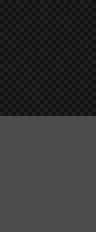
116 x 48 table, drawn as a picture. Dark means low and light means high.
It is made of 2 by 1 panels. Panel 1,1: very low, checkered, faint in contrast. Panel 2,1: low, flat.
